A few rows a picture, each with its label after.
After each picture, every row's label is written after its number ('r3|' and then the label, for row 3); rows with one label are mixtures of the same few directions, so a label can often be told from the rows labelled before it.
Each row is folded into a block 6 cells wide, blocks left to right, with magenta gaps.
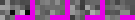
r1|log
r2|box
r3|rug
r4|log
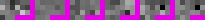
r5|rug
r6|rug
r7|log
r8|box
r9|rug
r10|rug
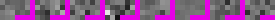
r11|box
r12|box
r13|box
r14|rug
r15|box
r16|rug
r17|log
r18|box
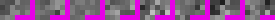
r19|log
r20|box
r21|box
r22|box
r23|log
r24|rug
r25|log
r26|box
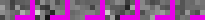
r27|rug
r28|rug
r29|rug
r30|rug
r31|rug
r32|log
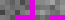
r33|box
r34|log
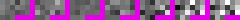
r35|log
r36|box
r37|log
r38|box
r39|box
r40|log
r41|log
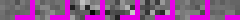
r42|log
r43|rug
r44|rug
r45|box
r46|log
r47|box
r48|log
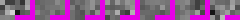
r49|box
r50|box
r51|box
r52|log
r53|rug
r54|box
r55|rug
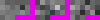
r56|rug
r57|rug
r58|log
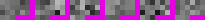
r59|box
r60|box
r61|rug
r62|log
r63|box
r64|log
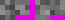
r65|rug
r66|box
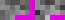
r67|rug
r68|rug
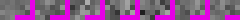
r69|box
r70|rug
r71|log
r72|box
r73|box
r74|box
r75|rug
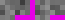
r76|box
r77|rug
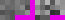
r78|box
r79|log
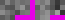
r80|rug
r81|box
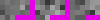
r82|rug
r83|rug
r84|box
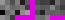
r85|box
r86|log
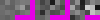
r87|rug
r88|log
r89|rug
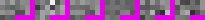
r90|log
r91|log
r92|log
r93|log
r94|log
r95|box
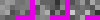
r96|log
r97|box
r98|box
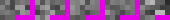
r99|rug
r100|rug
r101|log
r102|rug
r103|box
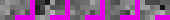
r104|log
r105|log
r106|box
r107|box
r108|rug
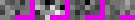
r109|box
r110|rug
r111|log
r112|box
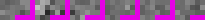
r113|box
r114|log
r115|rug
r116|rug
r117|rug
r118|rug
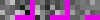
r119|box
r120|rug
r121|box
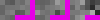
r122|box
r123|box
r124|box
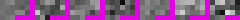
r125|box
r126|rug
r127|box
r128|log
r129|log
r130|log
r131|box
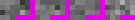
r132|box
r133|rug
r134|box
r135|log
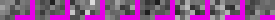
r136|log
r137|log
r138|box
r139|rug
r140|log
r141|rug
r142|rug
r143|log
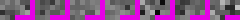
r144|box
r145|log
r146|log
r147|rug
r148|box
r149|log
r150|rug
